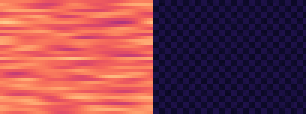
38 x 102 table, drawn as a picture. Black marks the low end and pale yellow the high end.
It is made of 1 by 2 panels. Panel 1,1: high, streaked across. Panel 1,2: very low, checkered, faint in contrast.
